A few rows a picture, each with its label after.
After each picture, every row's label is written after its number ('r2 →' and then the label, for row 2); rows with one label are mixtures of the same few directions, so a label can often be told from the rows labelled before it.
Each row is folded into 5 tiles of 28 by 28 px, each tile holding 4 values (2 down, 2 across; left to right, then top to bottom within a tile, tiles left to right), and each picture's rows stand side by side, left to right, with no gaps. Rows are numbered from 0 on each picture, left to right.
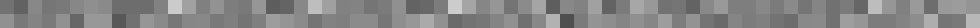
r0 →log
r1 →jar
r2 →jar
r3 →jar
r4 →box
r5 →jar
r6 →jar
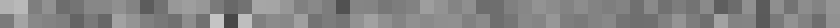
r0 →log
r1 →log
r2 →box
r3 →log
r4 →jar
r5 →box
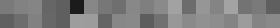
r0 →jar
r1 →box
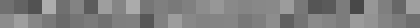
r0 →box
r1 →box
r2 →jar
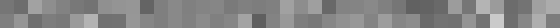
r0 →jar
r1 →log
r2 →box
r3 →log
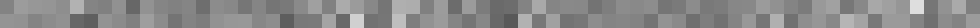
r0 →jar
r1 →box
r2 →log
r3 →log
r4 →jar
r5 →log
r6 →jar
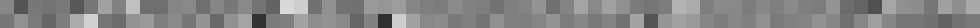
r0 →jar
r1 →log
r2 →log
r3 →jar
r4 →log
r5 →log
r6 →box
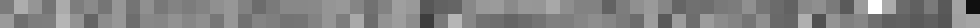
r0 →box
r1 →log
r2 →log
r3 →box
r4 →log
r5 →log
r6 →jar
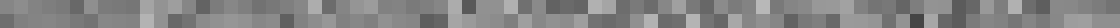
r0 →jar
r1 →box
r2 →box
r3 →box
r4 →jar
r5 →box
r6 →log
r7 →box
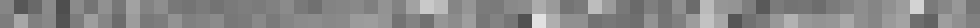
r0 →box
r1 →jar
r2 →jar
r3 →log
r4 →jar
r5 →box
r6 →jar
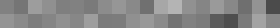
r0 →jar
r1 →jar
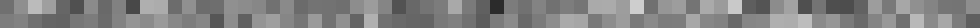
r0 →jar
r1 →log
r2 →log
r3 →jar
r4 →jar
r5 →box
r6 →log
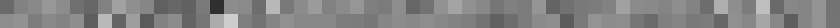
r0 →log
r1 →jar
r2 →jar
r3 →jar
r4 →box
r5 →box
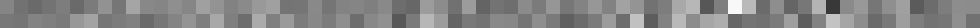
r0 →jar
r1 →log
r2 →log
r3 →box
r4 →log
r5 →jar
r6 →box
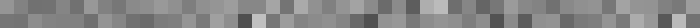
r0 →jar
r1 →log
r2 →jar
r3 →log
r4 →log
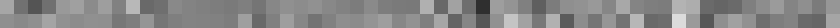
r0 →jar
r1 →log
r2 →box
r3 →box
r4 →log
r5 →box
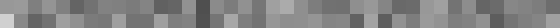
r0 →box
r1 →box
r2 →log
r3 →log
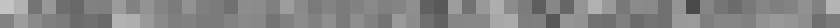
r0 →log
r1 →box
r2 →log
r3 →log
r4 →jar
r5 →jar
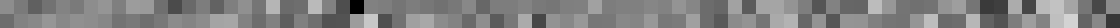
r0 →jar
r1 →jar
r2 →jar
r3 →log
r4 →jar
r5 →log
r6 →jar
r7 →log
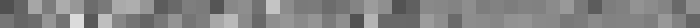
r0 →log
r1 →jar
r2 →log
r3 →box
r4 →jar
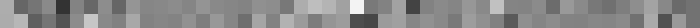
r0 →box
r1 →log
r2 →jar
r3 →jar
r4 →log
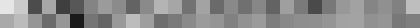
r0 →log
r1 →box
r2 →jar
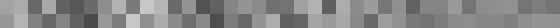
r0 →log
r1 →log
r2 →box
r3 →box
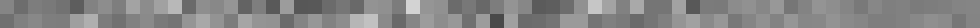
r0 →jar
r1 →box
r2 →jar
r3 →log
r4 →jar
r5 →jar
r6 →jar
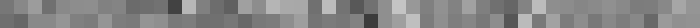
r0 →box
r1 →box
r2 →log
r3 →log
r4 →log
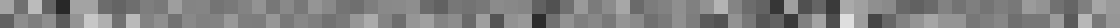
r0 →box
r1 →jar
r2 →jar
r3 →log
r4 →box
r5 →jar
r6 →box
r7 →log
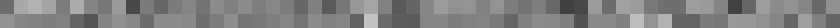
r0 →jar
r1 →box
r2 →log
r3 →jar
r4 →log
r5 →jar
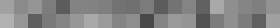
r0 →box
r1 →box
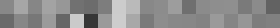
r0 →log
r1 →box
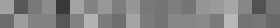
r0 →box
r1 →log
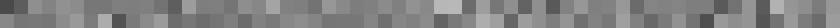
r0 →log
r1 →box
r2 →box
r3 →box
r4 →box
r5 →box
